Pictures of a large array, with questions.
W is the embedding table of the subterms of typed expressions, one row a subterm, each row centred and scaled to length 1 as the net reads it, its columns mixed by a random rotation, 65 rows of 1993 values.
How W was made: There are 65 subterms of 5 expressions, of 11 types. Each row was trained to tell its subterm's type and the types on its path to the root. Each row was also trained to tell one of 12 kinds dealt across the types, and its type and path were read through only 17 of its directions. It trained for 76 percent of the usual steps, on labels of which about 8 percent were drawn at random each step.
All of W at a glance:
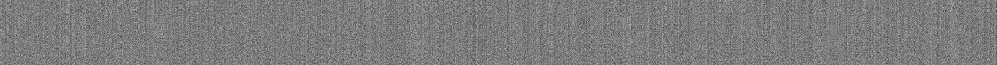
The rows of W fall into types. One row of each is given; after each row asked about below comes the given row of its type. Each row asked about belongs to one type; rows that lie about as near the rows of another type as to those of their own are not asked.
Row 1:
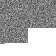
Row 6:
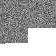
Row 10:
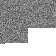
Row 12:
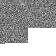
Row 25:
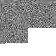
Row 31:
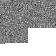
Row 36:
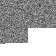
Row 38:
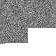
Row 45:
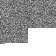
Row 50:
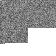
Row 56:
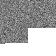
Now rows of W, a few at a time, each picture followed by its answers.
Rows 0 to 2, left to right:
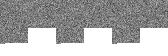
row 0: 10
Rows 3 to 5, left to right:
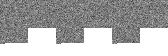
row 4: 10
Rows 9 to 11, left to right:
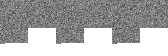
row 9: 36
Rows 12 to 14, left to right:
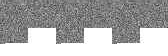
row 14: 31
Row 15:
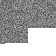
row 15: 10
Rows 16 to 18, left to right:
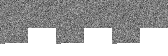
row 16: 25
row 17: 56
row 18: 12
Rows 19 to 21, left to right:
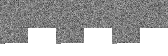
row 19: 56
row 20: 12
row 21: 50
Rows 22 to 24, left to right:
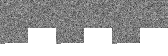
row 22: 56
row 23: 10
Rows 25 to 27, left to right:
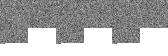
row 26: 56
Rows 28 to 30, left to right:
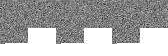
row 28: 12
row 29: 25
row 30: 50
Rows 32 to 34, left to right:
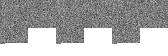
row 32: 50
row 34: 31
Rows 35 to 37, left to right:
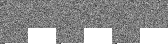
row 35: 56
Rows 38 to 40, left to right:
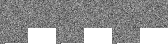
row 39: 12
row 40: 56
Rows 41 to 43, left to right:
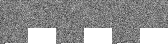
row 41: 6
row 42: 50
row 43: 6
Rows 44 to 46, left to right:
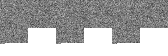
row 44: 25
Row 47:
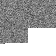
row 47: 36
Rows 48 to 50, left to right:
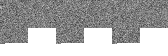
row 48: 6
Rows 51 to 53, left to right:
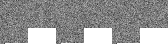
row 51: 6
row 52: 45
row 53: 31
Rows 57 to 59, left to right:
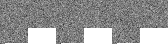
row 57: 50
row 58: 6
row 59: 10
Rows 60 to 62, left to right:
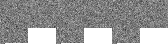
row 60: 10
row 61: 25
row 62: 25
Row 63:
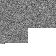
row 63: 31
